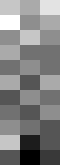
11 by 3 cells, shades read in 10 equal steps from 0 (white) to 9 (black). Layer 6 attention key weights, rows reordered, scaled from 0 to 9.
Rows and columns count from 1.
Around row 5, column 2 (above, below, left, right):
5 6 5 5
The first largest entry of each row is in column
2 2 1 2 1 2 1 2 3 2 2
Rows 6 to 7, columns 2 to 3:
6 3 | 4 5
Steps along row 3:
down up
